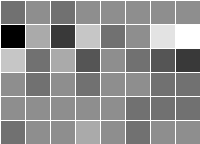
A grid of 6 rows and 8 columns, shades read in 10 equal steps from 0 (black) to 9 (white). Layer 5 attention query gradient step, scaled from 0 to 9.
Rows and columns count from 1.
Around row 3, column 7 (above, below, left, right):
8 4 4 2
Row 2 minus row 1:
-4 1 -2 2 -1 0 3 4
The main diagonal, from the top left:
4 6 6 4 5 4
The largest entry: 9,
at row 2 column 8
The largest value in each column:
7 6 6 7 5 5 8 9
